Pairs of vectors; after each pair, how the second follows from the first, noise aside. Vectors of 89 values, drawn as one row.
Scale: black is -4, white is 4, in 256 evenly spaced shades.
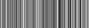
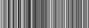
reversed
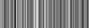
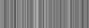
shrunk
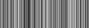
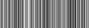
negated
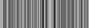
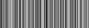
shuffled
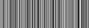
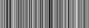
shuffled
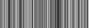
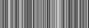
negated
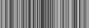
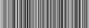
shuffled
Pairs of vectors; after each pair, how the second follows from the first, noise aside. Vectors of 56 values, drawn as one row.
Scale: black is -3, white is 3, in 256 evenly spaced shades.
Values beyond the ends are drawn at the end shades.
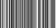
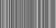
shrunk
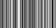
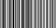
shuffled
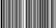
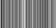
shrunk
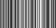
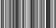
shuffled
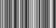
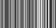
shuffled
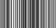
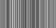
shrunk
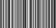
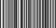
wrapped around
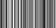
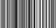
wrapped around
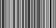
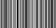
wrapped around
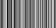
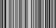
shuffled
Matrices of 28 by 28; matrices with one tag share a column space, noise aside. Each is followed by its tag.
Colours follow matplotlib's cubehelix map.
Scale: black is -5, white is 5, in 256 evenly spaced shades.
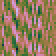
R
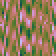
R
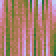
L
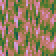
R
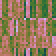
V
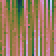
L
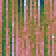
L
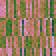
V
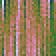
L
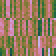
V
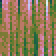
L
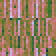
V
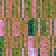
V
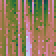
L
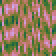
R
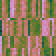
V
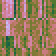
V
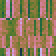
V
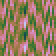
R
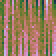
L
